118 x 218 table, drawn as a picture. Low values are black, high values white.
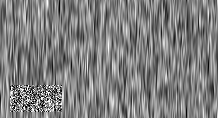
Slope: none. Grain: streaks running down. Odd patch: rougher, in the bottom left. Roughest part: bottom left.
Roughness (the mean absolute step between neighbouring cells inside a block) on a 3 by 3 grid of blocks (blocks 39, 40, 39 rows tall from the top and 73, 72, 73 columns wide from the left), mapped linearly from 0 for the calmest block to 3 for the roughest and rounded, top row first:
0 0 0
0 0 0
3 0 0
